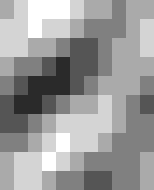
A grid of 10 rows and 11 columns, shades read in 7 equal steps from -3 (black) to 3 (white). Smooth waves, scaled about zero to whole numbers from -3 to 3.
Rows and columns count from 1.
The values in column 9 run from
0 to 1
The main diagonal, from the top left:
1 2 1 -1 -2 1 2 1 0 0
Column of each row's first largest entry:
3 3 1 1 8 8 5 5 4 2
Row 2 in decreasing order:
3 2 2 2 2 2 1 1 0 0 0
